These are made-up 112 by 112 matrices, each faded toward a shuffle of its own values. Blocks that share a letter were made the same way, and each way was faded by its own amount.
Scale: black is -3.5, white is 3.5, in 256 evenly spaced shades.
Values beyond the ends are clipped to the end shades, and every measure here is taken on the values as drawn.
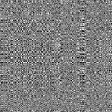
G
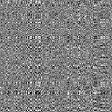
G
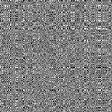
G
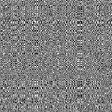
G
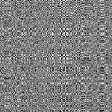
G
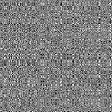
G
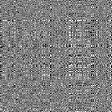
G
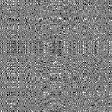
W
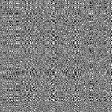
G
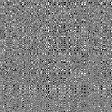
W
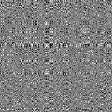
W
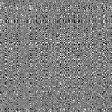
W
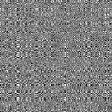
G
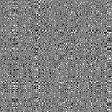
W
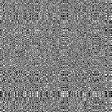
G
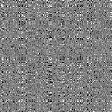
W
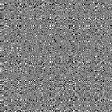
W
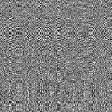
G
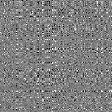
W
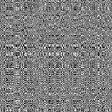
G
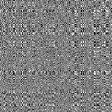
G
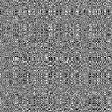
G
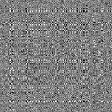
G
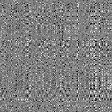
W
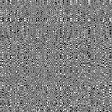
W
